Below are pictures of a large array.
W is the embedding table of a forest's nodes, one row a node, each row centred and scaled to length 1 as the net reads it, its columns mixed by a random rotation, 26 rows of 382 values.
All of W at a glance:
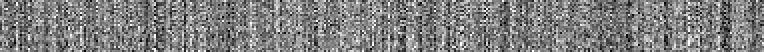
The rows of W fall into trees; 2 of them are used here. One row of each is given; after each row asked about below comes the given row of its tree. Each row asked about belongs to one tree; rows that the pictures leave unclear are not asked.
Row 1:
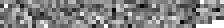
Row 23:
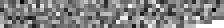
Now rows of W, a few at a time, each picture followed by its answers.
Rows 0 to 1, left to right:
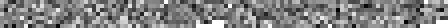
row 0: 23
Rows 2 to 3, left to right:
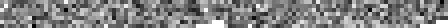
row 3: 23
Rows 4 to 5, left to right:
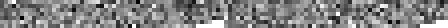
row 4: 1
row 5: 23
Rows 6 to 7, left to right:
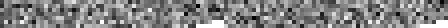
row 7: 23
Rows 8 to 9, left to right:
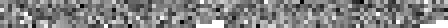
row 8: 1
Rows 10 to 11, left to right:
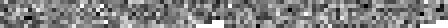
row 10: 23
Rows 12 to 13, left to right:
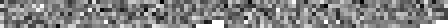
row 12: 23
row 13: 1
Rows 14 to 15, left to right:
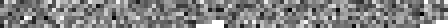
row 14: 1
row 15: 1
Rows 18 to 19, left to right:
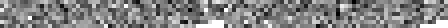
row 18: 1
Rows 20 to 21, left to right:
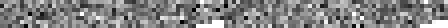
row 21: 1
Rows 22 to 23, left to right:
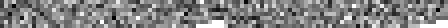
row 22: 1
